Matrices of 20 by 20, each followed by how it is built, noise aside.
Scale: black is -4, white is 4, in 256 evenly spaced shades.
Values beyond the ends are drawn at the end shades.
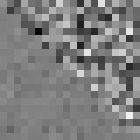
upper triangular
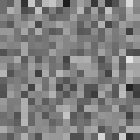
low rank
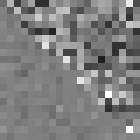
upper triangular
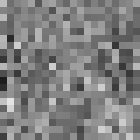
low rank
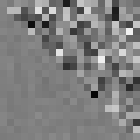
upper triangular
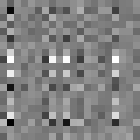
low rank
